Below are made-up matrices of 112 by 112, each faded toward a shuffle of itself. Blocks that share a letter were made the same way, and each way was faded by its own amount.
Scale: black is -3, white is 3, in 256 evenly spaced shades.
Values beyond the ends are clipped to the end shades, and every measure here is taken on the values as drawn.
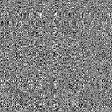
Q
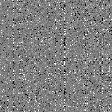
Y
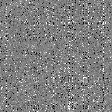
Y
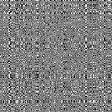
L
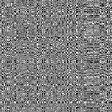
L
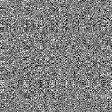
Q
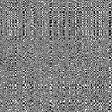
L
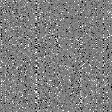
Y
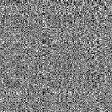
Q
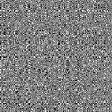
Q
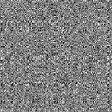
Q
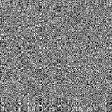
Q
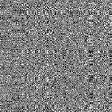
Q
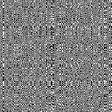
L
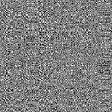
Q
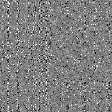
Y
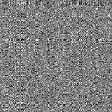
Q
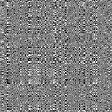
L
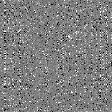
Y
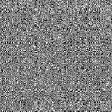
Q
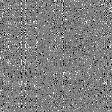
Y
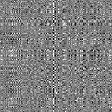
L
